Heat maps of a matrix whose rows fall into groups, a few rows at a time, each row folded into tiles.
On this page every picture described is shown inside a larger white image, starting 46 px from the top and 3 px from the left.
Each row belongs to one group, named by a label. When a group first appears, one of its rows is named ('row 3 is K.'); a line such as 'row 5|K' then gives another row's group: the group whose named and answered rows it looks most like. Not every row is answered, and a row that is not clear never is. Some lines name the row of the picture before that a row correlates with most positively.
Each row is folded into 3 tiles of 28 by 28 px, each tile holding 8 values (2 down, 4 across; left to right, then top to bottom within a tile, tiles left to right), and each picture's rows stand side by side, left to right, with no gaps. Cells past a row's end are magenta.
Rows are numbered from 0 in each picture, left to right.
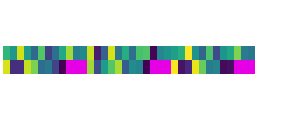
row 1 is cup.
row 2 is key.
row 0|key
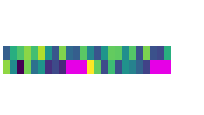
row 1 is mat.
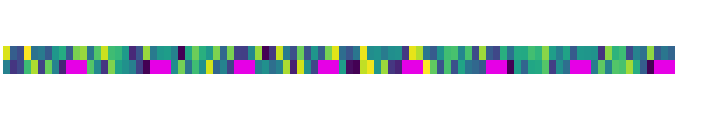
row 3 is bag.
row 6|mat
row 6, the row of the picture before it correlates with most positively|0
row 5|mat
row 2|mat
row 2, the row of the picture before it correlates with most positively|1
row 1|key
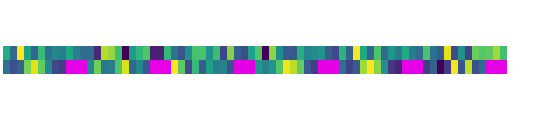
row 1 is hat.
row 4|key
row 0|key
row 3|key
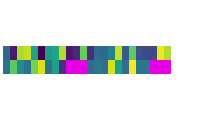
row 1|bag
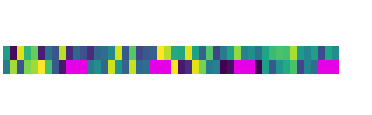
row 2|key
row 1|bag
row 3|mat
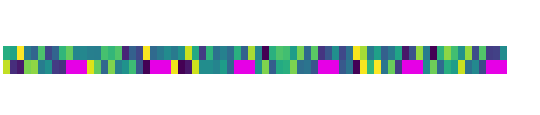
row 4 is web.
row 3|mat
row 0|key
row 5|mat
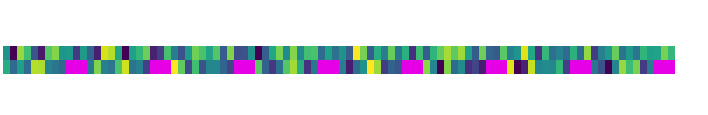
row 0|hat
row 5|mat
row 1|hat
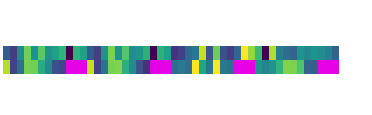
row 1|cup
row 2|bag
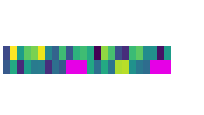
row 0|mat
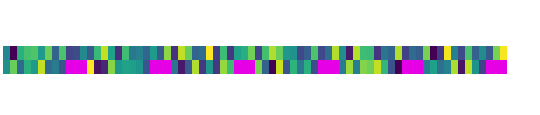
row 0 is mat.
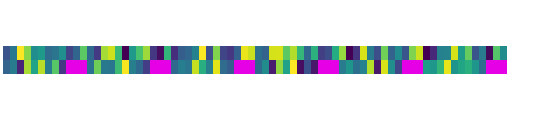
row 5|bag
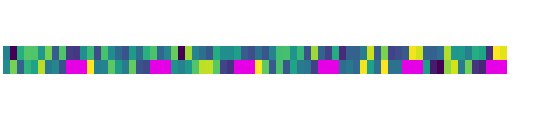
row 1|key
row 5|cup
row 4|bag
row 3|mat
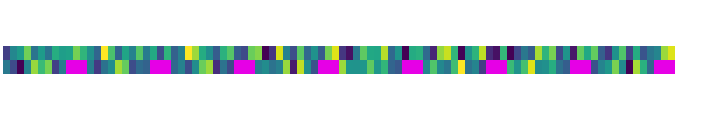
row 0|cup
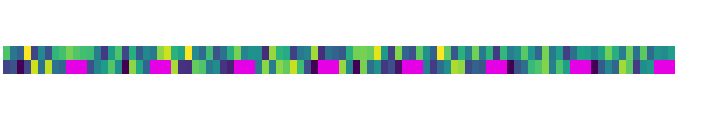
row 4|mat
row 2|key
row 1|bag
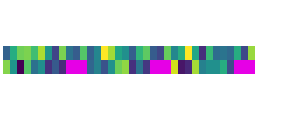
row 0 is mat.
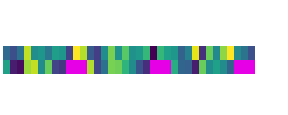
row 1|cup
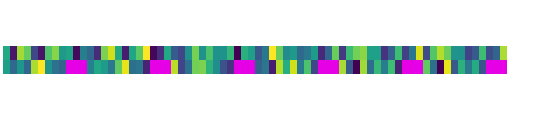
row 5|web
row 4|web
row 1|hat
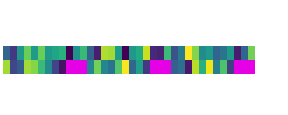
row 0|cup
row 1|hat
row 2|web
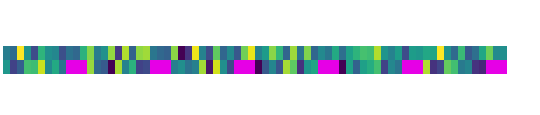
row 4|mat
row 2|bag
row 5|key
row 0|web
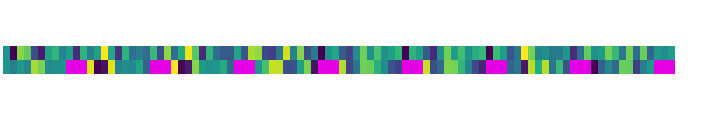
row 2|web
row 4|cup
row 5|cup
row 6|web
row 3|bag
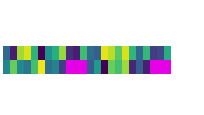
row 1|mat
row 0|hat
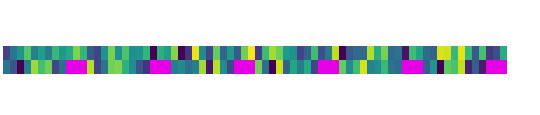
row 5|mat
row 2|bag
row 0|cup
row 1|cup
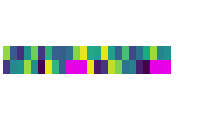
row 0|bag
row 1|key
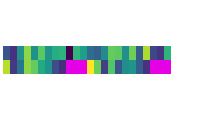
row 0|cup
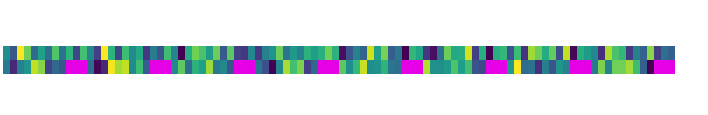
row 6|mat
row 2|mat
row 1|web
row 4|bag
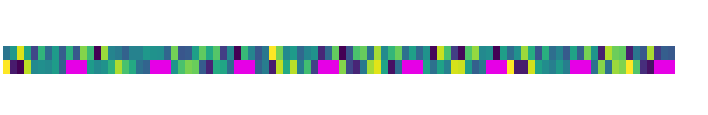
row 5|hat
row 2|bag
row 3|web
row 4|cup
